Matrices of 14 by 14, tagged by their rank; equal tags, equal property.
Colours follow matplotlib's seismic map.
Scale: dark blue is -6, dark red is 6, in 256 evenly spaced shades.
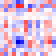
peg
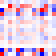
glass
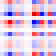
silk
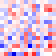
peg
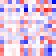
peg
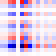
silk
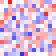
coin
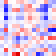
peg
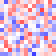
coin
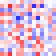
peg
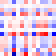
glass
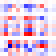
glass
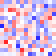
coin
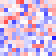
coin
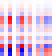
silk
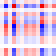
silk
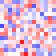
coin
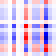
silk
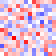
coin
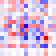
peg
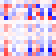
glass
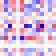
glass
